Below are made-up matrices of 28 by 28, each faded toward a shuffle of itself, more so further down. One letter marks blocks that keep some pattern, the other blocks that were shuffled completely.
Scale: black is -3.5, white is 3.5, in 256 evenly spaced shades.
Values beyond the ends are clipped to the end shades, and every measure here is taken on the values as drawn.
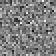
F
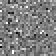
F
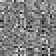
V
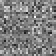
V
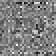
V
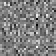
V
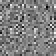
V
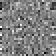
V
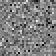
F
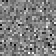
F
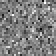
F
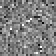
F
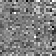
V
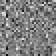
V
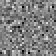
V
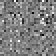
V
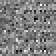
V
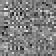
V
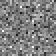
F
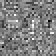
V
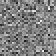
V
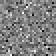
F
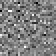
V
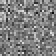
V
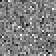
F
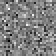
F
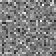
V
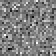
F
